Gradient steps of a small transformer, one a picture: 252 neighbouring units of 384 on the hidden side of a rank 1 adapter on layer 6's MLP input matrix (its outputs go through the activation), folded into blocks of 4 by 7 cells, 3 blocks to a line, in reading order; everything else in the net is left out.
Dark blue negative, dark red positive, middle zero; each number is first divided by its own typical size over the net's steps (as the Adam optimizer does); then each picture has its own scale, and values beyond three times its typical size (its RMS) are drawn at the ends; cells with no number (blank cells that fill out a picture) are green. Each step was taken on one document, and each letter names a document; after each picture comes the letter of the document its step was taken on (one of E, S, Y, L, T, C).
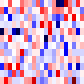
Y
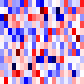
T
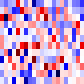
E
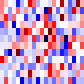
E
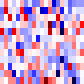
Y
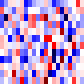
T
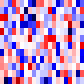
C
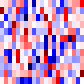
E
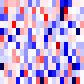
Y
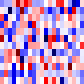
E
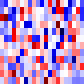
T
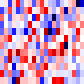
E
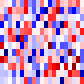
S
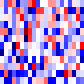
C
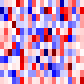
E
